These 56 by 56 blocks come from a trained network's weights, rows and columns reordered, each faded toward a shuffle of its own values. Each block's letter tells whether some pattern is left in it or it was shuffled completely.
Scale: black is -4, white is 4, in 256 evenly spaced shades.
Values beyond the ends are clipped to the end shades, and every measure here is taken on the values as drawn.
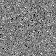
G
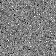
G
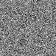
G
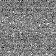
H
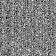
H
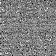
H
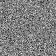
G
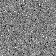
G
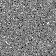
G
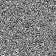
G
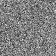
G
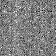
H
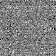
H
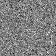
G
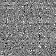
H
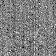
H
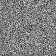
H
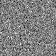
G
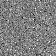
G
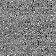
H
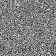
H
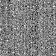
H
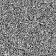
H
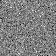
G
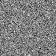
G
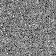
G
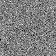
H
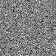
G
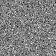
G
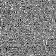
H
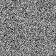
G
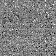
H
